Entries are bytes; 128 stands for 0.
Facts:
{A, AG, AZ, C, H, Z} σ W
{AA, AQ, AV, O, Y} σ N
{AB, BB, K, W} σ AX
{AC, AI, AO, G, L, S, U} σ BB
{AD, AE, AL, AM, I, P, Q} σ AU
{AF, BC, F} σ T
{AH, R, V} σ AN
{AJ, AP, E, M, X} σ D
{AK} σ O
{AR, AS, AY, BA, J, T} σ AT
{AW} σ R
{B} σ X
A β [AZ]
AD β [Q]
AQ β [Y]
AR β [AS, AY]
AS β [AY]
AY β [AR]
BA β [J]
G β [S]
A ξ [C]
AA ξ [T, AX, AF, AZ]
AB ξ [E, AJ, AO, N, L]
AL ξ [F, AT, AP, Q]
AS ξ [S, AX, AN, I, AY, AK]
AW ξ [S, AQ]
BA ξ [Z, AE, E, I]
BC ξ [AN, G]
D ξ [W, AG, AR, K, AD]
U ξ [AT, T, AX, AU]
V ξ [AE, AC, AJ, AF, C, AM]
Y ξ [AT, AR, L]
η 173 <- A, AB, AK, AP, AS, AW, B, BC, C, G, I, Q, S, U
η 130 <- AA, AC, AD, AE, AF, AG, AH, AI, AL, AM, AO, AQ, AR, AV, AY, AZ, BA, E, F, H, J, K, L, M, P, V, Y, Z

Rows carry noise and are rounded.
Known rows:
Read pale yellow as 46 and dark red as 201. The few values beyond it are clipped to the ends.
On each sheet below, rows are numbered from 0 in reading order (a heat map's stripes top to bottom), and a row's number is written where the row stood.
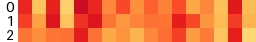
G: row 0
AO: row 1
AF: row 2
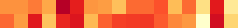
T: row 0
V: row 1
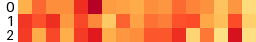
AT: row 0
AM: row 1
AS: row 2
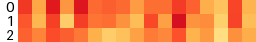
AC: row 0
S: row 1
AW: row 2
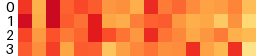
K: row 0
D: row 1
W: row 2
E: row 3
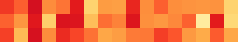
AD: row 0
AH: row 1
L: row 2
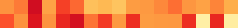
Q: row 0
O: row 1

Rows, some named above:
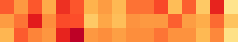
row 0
AY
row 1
Q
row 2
AT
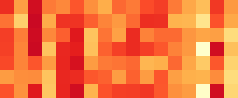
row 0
AB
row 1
U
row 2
AD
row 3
V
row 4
X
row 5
AX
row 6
V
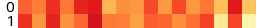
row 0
J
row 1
N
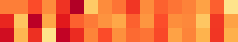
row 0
AR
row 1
AI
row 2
G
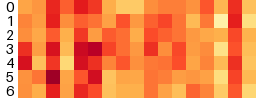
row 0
F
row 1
AA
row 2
AZ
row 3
BB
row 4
G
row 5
AL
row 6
AP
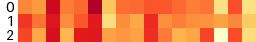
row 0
Y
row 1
AD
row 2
R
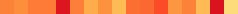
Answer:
AF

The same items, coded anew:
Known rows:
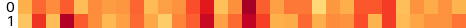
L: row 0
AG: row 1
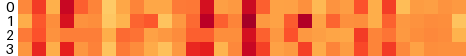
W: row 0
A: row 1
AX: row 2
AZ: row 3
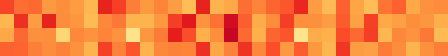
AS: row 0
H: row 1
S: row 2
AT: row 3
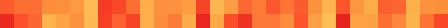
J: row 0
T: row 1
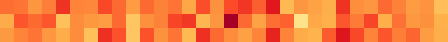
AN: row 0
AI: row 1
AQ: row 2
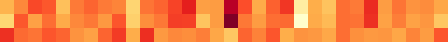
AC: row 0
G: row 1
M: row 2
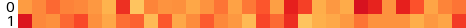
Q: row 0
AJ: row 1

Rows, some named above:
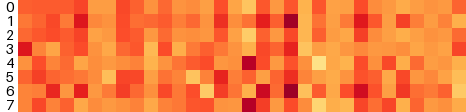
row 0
AP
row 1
R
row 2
AP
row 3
AJ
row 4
BB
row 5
O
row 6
AW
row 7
BB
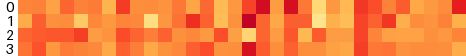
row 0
AD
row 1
S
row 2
AP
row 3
AX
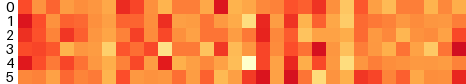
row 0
AY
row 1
X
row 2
D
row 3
F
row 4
B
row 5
AD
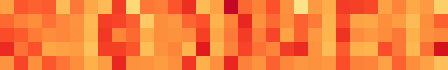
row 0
AO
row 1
AR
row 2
AT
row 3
AF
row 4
AB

